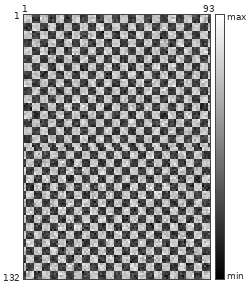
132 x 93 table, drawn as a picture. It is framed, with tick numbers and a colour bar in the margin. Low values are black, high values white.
Odd rows or columns: none. Grain: checkered. Histogram: two levels. Slope: none. Symmetry: a half turn.
